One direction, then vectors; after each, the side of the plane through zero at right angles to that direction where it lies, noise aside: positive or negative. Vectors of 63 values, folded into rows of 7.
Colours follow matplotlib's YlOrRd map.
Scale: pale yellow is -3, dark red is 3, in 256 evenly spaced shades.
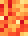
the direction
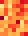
negative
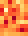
positive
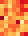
negative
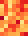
negative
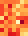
positive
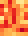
positive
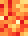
positive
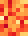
positive
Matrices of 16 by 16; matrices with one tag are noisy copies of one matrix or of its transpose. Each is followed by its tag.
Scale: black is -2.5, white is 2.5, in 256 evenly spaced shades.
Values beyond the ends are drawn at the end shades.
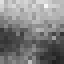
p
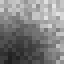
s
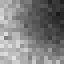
s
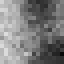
p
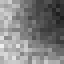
s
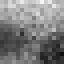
p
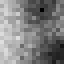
p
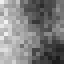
p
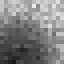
s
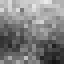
p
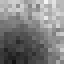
s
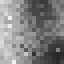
p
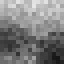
p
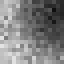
s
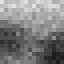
p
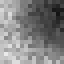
s
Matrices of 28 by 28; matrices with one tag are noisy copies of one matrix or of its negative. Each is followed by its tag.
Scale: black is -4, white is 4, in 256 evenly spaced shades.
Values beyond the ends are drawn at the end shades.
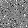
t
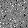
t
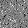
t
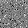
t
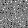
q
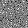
q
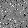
t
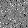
t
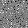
q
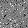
t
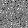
q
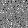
q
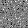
q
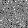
q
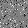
t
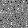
q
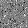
t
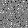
q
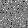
q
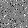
t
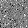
t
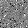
t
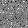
q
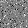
t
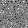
q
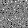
q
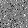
t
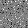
q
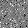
t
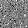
t
